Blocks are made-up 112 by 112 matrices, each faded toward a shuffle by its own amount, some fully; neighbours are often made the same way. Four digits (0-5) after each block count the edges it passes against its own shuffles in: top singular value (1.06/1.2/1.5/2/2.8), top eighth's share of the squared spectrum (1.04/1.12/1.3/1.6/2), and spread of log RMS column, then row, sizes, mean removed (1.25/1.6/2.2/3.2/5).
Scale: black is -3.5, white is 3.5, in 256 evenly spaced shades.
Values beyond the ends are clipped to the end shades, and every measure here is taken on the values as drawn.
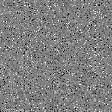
4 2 1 1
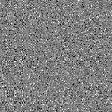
4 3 2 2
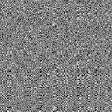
5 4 3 3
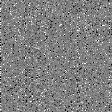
4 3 2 1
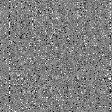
4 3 2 1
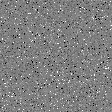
0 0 0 0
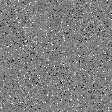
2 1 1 0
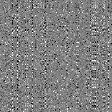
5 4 3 2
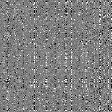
5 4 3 2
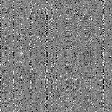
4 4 3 2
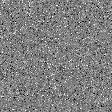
2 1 0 0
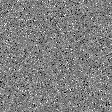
0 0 0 0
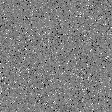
0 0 0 0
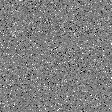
0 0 0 1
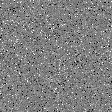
0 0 0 0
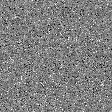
0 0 0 0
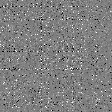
2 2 2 2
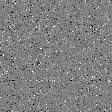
1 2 1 1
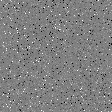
0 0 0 0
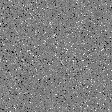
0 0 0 1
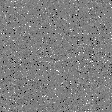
1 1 1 1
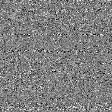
1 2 0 3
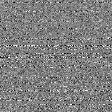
2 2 0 4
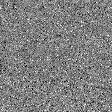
0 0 0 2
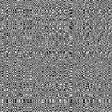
5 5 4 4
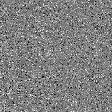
3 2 1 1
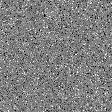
1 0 0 0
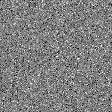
3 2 0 0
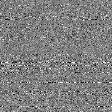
2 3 0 4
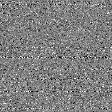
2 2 0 3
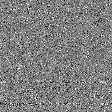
1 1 0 2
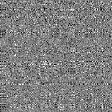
4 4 2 3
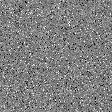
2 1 0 0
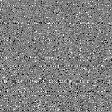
4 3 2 3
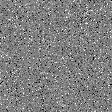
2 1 1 0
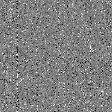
3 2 2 0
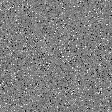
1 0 0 0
